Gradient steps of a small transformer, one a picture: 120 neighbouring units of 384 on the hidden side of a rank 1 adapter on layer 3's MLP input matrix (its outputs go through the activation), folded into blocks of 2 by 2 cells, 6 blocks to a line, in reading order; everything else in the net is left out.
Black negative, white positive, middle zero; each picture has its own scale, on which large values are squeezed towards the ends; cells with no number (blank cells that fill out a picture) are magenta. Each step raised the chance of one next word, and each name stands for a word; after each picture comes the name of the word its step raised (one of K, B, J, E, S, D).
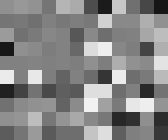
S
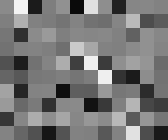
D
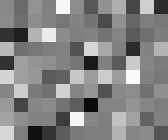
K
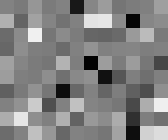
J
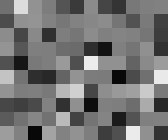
S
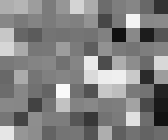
J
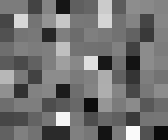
D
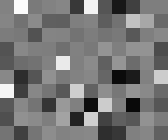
S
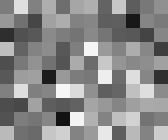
K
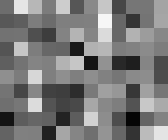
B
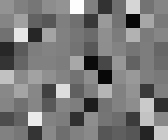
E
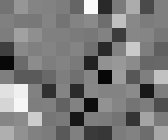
E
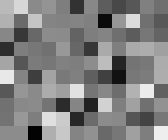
S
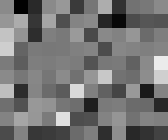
B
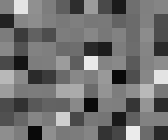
S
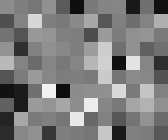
E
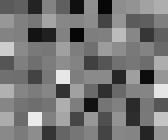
B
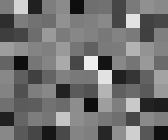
D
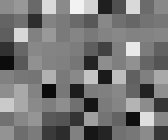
E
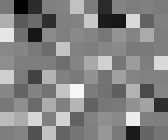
B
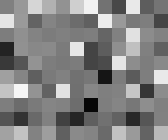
E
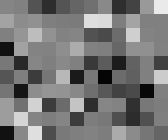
J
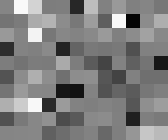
J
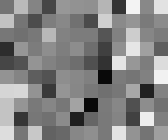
E
